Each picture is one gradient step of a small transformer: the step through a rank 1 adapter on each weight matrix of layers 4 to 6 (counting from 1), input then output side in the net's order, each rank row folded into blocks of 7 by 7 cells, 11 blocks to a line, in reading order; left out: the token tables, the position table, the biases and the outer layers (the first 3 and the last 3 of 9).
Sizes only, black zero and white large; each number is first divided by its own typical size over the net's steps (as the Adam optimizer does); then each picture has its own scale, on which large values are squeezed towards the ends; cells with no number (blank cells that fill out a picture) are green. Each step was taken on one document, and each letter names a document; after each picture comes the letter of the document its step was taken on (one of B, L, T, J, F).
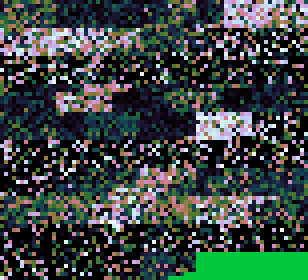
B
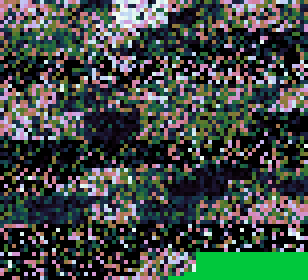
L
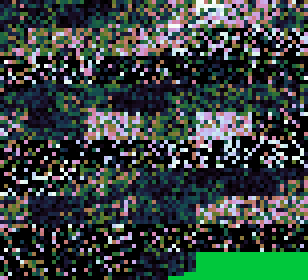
B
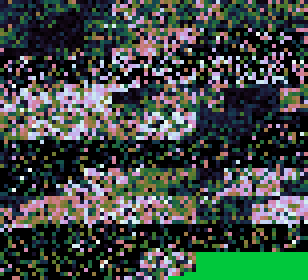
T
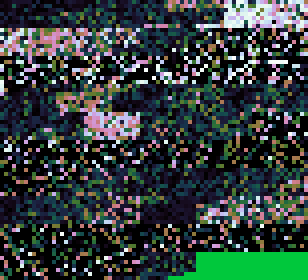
B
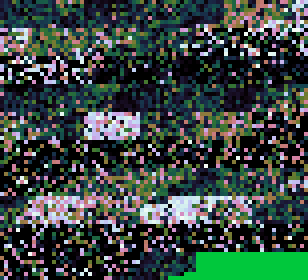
B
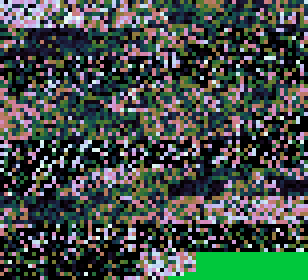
L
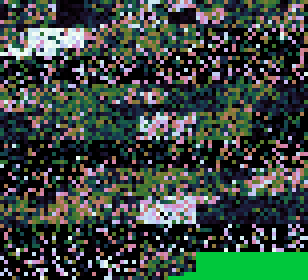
T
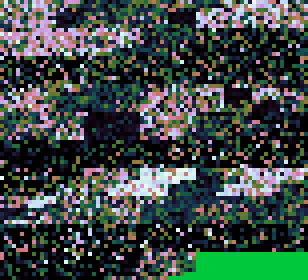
T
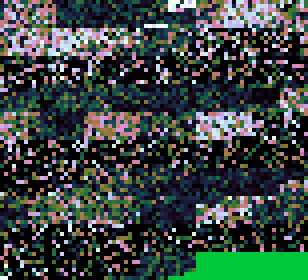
B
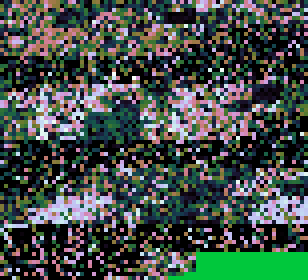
T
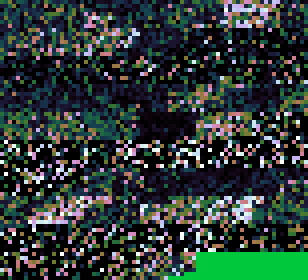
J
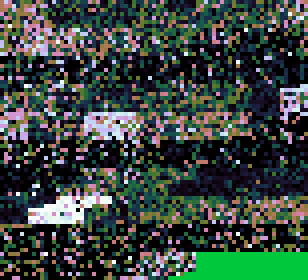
L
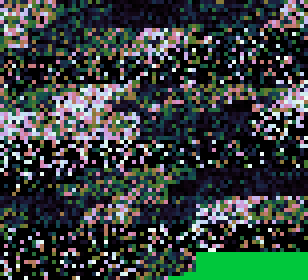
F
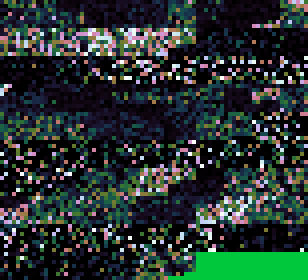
J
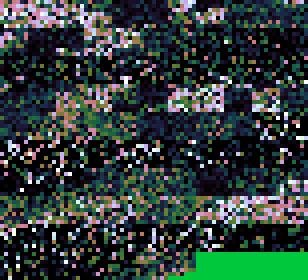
J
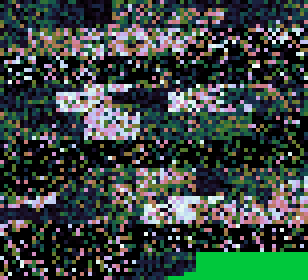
B
